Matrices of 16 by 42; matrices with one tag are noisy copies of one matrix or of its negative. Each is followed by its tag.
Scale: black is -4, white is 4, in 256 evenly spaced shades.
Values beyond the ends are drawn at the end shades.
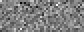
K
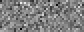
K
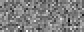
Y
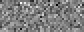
K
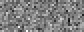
Y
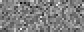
K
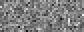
Y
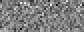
K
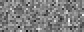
Y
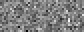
Y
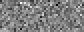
K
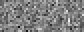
Y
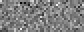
K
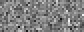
Y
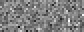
Y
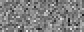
Y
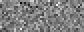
K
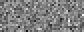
Y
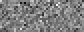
K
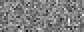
Y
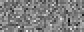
Y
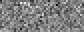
K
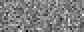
Y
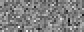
Y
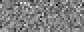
K
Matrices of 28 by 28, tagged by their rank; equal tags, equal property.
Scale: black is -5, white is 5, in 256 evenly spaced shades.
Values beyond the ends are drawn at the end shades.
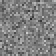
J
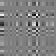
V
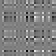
V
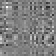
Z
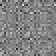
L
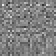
L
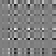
V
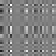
V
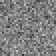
J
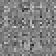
L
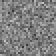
J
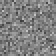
J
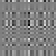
V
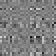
Z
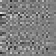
Z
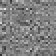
L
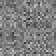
L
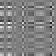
V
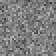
J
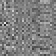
L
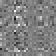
Z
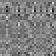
Z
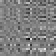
Z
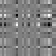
V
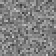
J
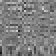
L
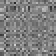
Z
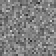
J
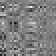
Z
